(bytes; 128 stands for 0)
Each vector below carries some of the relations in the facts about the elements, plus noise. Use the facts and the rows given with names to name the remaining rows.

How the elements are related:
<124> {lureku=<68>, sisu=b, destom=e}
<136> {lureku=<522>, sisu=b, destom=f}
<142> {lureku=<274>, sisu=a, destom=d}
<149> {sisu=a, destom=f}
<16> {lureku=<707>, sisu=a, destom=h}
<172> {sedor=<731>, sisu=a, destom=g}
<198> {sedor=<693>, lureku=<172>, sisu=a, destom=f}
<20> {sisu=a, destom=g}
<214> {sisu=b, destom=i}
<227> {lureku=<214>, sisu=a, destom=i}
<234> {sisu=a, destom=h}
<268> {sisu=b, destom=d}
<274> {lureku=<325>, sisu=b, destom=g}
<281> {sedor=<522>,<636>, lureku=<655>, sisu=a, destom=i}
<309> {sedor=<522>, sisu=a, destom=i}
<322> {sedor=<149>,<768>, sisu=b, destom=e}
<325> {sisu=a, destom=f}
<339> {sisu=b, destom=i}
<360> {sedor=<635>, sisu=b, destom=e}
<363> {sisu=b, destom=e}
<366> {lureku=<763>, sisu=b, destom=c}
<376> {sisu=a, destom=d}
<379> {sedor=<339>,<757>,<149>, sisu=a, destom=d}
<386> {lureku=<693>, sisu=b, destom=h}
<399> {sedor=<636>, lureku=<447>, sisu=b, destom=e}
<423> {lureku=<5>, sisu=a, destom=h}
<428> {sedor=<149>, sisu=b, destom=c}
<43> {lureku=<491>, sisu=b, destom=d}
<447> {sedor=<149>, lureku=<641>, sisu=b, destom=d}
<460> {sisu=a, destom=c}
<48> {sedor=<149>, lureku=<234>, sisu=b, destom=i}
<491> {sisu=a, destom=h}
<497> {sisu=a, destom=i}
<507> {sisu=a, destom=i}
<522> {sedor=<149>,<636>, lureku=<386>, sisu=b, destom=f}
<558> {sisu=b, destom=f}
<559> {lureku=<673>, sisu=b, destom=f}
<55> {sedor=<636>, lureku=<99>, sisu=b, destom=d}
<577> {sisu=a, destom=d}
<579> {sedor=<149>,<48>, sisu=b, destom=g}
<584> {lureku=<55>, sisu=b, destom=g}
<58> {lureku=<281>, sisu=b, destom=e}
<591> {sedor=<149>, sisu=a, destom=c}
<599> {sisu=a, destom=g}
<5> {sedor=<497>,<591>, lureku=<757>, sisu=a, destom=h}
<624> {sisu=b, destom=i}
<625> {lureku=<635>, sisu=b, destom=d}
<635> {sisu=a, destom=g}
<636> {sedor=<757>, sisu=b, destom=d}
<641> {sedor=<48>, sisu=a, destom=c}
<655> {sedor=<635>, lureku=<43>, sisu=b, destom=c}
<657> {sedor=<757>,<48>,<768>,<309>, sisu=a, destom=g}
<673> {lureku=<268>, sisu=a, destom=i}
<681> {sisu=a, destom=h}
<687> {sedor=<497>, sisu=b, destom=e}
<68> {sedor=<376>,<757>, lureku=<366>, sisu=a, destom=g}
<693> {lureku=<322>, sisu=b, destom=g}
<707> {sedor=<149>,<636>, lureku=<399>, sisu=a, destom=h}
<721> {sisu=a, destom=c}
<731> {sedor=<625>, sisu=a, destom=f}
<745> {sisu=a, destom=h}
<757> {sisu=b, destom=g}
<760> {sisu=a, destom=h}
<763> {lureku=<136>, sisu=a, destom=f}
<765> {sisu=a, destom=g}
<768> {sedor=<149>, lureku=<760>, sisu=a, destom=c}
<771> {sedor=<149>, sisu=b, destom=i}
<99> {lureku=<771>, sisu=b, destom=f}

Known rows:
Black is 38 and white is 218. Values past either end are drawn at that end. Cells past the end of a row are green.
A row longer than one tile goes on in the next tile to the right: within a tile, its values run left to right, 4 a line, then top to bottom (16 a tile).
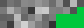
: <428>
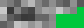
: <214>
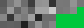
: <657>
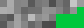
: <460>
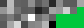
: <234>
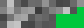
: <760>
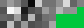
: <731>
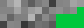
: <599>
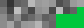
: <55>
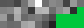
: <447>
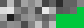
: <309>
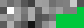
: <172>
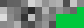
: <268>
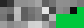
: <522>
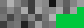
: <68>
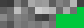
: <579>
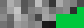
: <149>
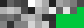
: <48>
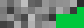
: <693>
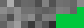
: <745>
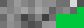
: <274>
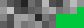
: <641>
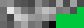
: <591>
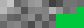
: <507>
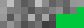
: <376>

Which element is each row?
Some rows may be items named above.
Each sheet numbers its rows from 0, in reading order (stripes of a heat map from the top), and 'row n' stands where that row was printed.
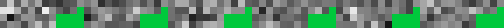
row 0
<309>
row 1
<5>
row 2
<757>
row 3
<386>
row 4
<707>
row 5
<227>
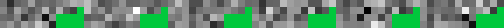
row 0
<399>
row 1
<497>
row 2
<763>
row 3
<55>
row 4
<636>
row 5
<322>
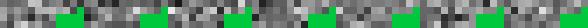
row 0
<771>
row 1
<5>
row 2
<655>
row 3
<687>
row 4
<366>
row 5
<757>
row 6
<584>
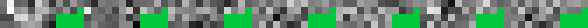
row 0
<768>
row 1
<360>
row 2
<635>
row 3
<625>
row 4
<281>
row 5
<731>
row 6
<625>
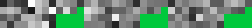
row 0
<48>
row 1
<673>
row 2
<559>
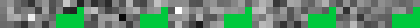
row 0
<198>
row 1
<641>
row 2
<172>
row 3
<325>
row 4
<386>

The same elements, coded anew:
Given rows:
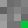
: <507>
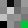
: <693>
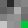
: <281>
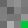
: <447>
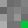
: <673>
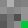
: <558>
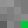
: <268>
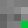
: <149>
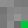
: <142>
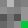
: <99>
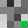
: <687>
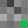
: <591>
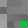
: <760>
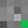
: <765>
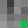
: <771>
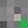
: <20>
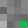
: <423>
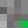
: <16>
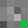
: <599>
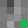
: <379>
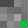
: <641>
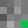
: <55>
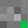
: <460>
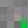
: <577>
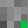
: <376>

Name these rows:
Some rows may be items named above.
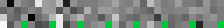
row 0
<5>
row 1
<731>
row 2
<497>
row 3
<522>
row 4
<386>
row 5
<399>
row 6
<325>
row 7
<757>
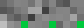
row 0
<707>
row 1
<366>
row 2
<768>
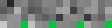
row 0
<281>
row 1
<707>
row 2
<366>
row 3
<763>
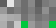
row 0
<655>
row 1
<48>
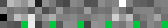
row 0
<172>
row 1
<497>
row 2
<428>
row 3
<579>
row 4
<635>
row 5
<768>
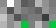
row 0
<360>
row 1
<399>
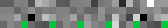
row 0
<768>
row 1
<172>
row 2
<768>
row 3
<309>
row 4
<687>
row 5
<625>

